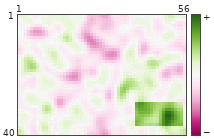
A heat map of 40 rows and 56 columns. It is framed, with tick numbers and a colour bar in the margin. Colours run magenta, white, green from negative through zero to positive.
The ninth with the lowest average is the top middle. The ninth with the highest average is the bottom right. On average the colour sits 50% of the way up the scale. Values change most from cell to cell in the bottom right. No regular stripes run through it. An odd patch, higher than its surroundings, sits in the bottom right.
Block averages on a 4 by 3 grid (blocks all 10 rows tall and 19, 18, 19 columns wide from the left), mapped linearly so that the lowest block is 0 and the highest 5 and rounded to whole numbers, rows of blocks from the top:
2 0 2 | 2 0 2 | 1 2 3 | 2 1 5
